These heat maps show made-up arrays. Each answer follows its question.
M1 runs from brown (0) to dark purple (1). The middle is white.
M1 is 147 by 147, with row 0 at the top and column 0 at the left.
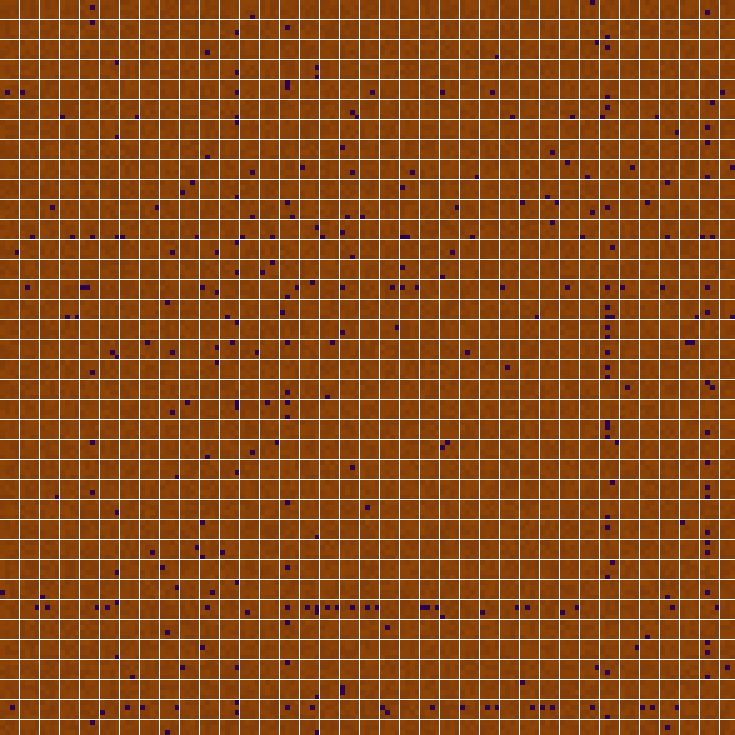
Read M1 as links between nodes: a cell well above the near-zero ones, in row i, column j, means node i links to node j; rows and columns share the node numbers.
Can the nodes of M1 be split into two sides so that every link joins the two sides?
yes
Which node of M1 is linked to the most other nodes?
node 121
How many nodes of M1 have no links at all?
0
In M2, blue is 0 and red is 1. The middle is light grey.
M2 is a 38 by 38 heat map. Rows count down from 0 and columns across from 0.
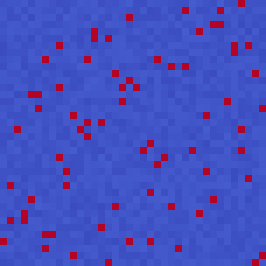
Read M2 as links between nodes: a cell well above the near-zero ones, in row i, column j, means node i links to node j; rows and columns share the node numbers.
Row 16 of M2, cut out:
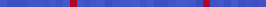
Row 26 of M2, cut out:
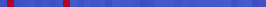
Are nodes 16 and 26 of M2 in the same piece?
yes
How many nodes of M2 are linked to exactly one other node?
10
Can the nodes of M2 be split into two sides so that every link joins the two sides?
no
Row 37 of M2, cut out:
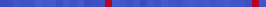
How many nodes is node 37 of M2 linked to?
2
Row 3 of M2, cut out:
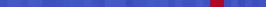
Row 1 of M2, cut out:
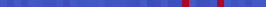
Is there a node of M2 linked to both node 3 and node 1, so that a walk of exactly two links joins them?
yes
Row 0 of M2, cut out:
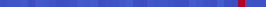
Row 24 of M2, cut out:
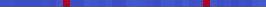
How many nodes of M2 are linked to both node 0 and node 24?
0
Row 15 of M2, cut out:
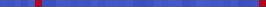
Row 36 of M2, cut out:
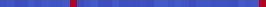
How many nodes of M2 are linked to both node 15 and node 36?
1
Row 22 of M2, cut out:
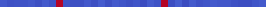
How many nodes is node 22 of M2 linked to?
2
